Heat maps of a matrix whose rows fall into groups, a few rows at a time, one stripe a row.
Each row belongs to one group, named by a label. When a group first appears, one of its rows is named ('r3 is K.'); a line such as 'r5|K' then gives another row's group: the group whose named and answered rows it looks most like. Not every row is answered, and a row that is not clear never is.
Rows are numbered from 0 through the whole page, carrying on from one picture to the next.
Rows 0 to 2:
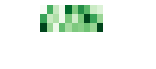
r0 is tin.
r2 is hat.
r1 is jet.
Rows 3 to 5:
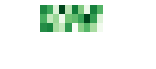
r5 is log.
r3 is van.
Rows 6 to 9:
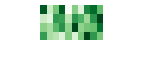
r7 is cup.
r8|cup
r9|jet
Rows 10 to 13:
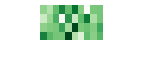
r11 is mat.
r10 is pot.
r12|cup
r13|log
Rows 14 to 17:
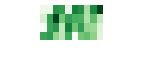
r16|tin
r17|log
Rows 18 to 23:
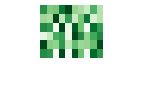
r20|van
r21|cup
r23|van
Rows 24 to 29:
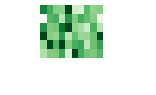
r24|log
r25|tin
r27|hat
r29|cup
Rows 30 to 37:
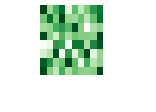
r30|hat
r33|hat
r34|cup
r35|mat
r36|log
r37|hat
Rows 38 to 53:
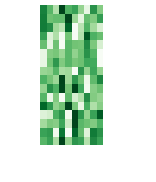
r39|log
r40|log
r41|jet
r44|tin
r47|pot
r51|cup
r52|van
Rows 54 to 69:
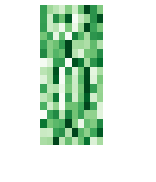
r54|jet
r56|jet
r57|van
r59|log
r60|cup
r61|mat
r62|mat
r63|jet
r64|mat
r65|jet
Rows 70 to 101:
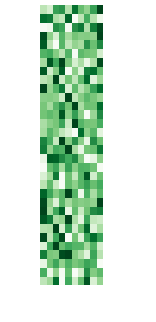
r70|cup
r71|log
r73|hat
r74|hat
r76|pot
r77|hat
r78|mat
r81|cup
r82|pot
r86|log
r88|tin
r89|mat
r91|log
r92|hat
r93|hat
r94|log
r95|mat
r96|hat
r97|tin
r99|tin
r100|jet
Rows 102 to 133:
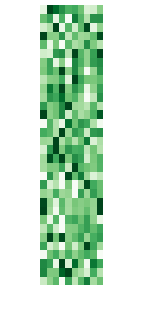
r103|van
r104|mat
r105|hat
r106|jet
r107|cup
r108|van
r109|pot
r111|pot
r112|pot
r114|hat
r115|tin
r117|mat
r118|tin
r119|pot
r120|cup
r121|tin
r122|jet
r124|hat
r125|hat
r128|pot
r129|jet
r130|tin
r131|van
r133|mat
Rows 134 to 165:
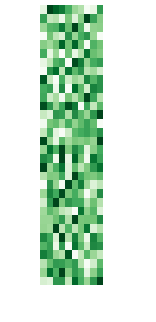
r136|pot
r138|pot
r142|hat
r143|van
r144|jet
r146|cup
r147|tin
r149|hat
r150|pot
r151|van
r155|pot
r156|tin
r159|mat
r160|van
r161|van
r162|log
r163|pot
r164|pot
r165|cup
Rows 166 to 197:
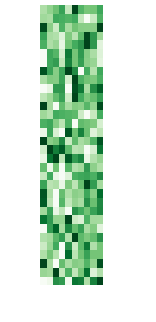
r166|cup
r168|hat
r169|jet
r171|tin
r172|tin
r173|log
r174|cup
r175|cup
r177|hat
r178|pot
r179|log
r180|tin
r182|pot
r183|tin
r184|jet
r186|jet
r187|hat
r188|hat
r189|van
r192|cup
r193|mat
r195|hat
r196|mat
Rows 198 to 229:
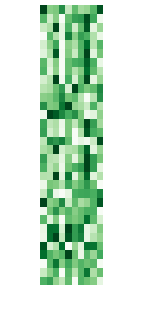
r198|hat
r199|jet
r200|mat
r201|tin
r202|mat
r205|jet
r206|mat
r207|cup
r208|pot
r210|pot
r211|jet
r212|jet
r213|pot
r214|mat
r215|jet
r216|jet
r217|mat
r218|tin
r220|hat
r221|tin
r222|jet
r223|tin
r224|tin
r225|hat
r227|tin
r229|log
